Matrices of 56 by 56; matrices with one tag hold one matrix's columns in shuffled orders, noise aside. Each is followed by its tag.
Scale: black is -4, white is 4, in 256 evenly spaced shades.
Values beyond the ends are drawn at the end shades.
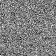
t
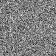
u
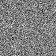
t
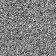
t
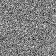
t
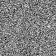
t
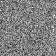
u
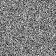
u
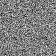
t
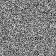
t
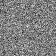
t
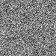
t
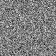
u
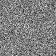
t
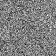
u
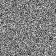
t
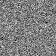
t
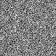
u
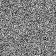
t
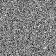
u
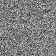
t
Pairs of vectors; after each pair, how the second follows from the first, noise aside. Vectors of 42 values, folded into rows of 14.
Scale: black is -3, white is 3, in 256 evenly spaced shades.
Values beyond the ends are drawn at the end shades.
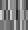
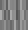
shrunk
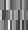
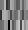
negated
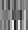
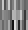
negated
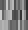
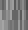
shrunk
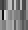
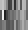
negated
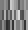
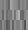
shrunk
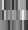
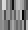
sign-scrambled
